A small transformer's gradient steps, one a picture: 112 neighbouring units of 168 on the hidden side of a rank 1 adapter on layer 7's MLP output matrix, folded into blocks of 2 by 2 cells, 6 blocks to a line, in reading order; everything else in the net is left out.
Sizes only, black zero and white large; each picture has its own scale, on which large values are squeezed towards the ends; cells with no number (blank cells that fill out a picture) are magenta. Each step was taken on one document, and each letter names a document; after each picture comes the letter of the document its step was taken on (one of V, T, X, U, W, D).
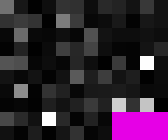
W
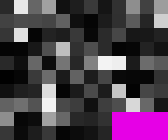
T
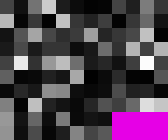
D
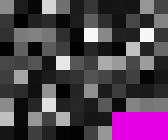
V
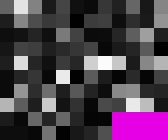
T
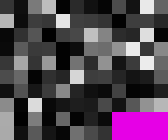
D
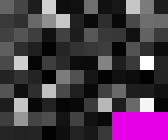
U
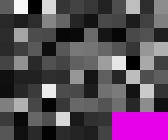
T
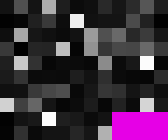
W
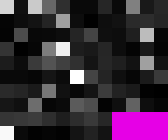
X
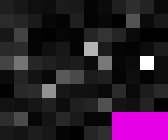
U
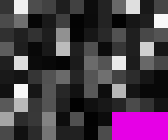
T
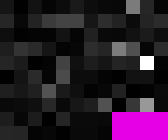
U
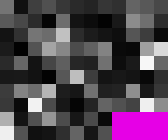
V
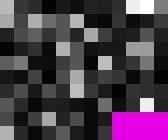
D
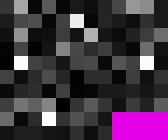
W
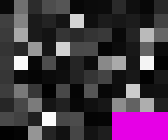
W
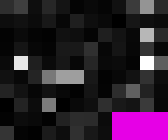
U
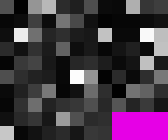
X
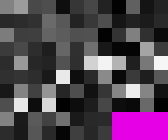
T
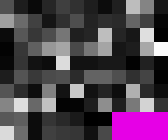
V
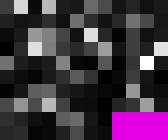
V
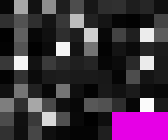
W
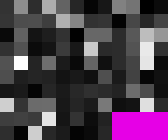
W
